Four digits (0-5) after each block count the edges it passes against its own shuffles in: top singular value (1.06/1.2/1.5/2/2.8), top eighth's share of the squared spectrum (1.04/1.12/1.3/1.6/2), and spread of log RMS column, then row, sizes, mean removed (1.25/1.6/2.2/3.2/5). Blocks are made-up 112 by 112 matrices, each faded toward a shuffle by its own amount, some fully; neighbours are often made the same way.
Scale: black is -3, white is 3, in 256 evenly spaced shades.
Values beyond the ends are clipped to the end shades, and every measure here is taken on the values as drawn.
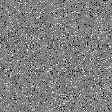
3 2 1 1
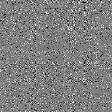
4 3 2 2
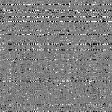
5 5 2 4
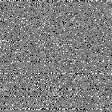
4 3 0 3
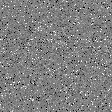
2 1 0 0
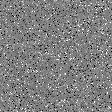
0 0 0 0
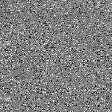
4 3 0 2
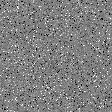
0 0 0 0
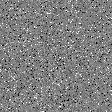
0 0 0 0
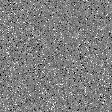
0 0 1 0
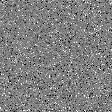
2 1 0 1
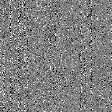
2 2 3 0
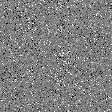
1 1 1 0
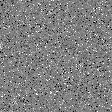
0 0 0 0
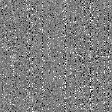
2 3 4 0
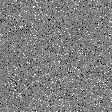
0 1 0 0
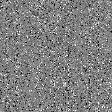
1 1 2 0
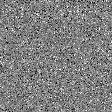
0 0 0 2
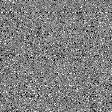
1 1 0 3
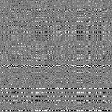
5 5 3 4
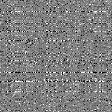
5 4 2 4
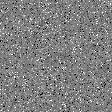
3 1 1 0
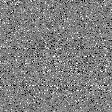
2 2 0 3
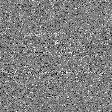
1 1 0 2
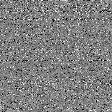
1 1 0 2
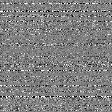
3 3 0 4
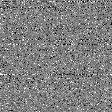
2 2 0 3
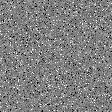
0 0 0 0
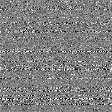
2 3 0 4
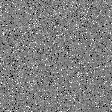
0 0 0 0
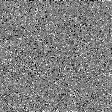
1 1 0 2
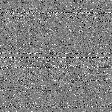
2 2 0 3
